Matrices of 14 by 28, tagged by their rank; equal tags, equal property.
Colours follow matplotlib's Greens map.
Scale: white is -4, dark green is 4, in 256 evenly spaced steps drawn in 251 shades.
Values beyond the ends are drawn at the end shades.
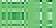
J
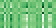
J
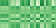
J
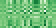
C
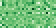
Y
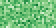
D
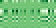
J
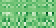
C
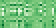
C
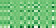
J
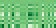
J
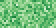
D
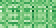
C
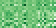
C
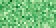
D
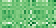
C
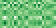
C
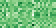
Y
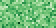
D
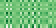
J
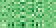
Y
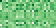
Y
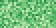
D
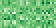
Y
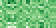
Y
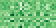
Y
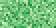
D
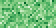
D
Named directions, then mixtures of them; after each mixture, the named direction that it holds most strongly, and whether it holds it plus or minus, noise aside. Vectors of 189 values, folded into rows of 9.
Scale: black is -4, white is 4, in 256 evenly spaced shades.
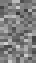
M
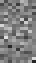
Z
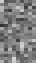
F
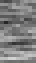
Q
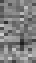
F, minus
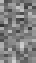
F, plus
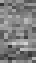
Q, minus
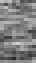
Q, minus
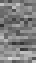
Q, plus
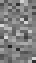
Z, plus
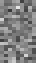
M, plus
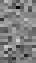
M, minus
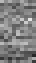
Z, plus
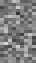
M, plus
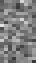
F, minus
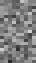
M, minus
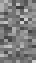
Z, minus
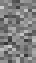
M, minus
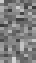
F, plus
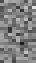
F, minus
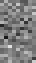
Z, minus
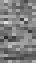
Q, minus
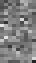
Z, plus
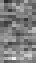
Q, plus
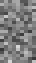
Z, minus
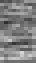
Q, plus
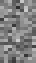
M, minus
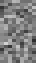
M, plus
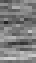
Q, plus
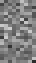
Z, plus
